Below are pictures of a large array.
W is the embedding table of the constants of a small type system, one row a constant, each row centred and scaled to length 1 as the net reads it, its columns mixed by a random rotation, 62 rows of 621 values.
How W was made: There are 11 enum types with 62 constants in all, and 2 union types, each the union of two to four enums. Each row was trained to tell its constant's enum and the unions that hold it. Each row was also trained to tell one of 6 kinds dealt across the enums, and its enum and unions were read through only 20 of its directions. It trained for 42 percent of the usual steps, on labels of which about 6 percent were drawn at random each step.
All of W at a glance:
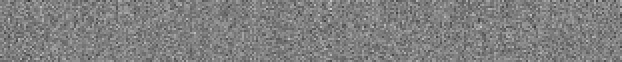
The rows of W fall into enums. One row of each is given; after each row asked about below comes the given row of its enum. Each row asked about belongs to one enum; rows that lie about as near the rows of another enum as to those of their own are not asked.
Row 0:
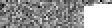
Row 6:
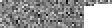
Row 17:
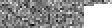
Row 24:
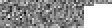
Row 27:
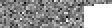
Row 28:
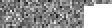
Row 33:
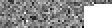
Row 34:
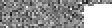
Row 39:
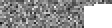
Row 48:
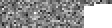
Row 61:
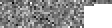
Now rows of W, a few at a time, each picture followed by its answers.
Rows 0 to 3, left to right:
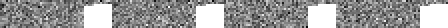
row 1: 0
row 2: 17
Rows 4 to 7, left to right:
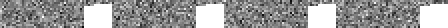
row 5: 17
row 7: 33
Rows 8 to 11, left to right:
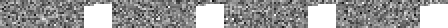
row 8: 39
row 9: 0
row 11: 24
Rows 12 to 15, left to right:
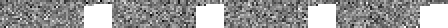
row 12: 0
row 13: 6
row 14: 6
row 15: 61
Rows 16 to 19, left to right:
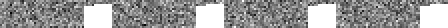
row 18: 0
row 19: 34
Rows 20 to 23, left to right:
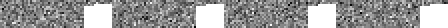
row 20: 39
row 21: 33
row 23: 48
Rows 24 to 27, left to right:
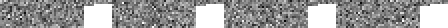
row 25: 61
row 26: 0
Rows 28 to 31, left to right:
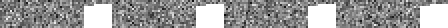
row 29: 61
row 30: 33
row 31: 17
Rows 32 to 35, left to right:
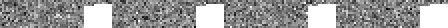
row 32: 48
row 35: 61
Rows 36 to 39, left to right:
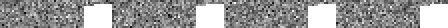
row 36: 48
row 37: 28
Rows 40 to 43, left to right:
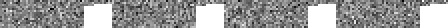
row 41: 24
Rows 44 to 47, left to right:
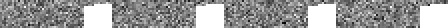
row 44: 28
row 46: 28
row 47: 48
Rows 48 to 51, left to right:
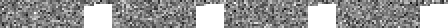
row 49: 17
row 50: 24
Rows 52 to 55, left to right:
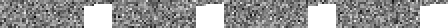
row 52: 39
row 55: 6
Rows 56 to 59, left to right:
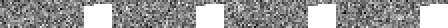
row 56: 61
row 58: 17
